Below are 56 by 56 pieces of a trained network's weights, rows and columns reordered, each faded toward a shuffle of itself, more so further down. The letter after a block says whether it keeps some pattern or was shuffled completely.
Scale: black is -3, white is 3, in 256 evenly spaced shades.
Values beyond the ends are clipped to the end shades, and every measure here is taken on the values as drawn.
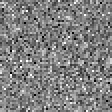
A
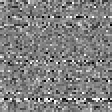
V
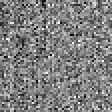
V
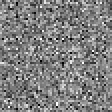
V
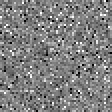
A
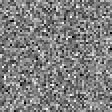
A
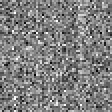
V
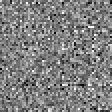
V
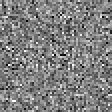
V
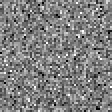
A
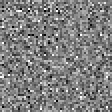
V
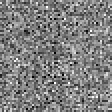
V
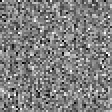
V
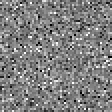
A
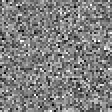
A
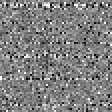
V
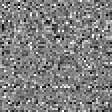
V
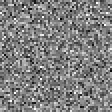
A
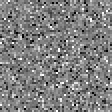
A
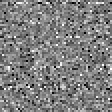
V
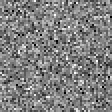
A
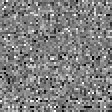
V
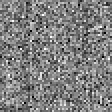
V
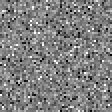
A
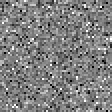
A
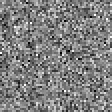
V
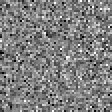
A
